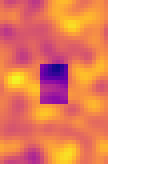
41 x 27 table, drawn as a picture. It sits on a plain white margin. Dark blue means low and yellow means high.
An odd patch, lower than its surroundings, sits in the centre. The texture is blotchy. Values change most from cell to cell in the centre. The values are skewed, with a long tail toward low values. The ninth with the lowest average is the centre.
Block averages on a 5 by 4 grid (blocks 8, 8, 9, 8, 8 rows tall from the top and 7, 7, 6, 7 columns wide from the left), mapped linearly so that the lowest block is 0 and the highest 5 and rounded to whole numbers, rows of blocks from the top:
2 2 5 4
1 1 2 3
4 0 0 4
2 3 2 3
2 2 5 3
